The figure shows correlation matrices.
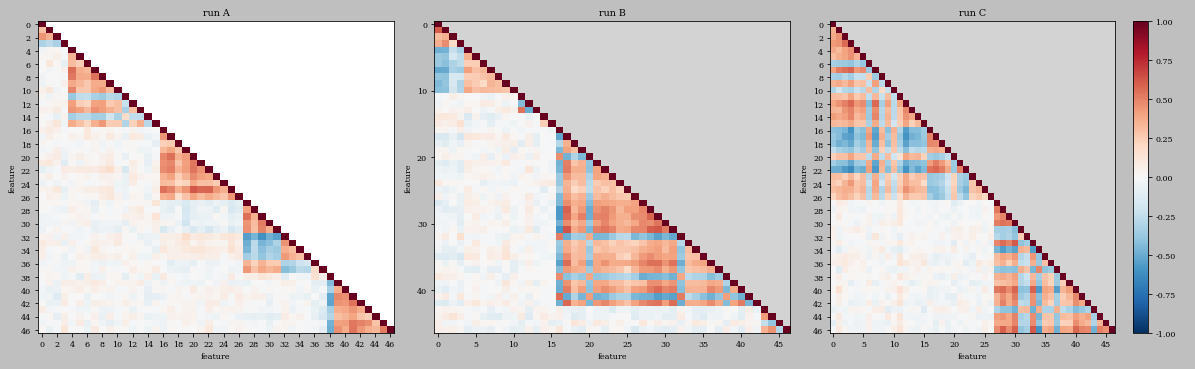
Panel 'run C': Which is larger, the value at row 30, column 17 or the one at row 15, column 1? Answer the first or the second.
the second
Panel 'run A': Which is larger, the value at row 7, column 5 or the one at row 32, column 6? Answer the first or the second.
the first
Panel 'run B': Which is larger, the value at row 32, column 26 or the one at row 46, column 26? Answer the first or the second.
the second
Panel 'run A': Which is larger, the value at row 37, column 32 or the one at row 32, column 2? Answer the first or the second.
the second
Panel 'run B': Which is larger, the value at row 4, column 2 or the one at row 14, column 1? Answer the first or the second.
the second
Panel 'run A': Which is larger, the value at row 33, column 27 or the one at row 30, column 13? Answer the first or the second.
the second
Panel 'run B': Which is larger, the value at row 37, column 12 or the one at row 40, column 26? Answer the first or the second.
the second
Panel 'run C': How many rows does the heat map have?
47
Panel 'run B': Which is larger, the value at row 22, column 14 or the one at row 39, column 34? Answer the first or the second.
the second
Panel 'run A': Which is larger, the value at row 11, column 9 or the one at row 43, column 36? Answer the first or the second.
the second
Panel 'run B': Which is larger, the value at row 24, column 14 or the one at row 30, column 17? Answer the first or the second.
the second
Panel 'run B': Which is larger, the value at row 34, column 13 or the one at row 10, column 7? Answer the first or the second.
the second
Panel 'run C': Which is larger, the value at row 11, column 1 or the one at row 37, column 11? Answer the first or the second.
the first
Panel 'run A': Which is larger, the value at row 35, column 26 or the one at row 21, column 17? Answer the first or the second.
the second
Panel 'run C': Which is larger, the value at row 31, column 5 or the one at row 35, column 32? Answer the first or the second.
the first
